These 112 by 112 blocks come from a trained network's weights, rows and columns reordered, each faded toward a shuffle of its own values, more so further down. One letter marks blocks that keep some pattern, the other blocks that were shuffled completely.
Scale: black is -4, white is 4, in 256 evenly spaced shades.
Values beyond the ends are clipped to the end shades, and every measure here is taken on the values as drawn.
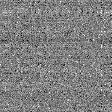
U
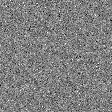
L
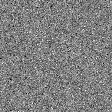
L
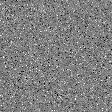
L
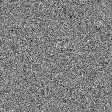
L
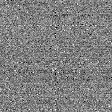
U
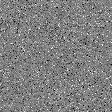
L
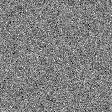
L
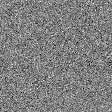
L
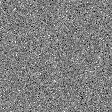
L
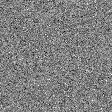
L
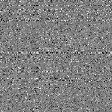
U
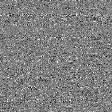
U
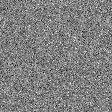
L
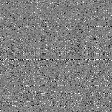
U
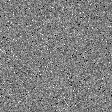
L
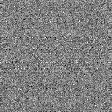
U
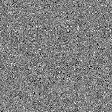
U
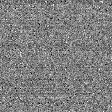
U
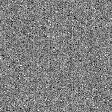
U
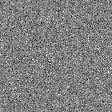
L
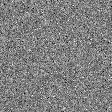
L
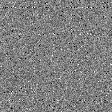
U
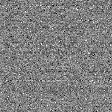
U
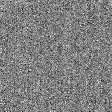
U
